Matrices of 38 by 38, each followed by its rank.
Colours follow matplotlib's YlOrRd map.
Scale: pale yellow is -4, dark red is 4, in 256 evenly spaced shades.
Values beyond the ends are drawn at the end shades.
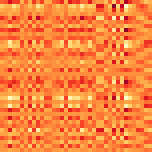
two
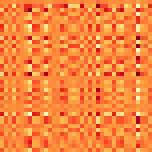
two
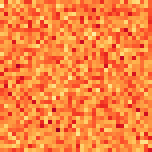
full rank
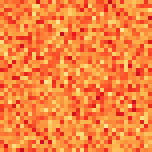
full rank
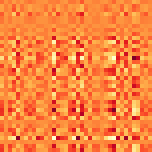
two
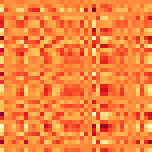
two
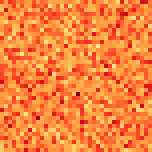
full rank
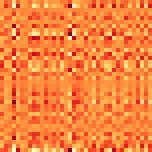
two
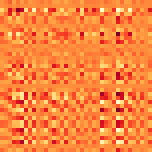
two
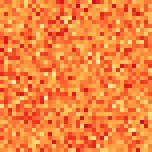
full rank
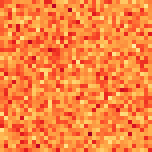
full rank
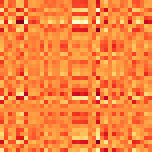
two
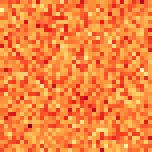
full rank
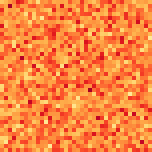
full rank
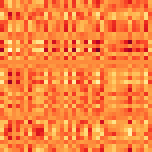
two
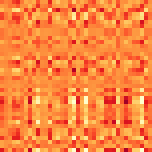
two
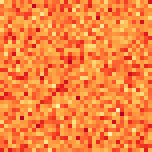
full rank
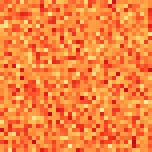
full rank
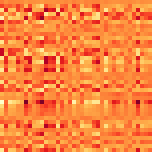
two
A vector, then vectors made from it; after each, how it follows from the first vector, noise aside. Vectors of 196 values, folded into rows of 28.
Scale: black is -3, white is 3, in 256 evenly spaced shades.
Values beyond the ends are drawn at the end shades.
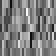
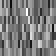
sign-scrambled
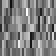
copied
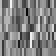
negated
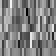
negated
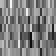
sign-scrambled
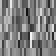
negated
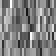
negated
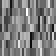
copied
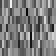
sign-scrambled
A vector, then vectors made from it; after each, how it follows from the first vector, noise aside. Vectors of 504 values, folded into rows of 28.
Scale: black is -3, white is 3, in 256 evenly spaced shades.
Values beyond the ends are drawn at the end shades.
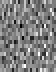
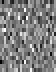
wrapped around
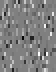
partly zeroed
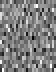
wrapped around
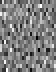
wrapped around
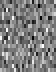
wrapped around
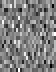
wrapped around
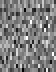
wrapped around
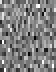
wrapped around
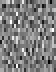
wrapped around
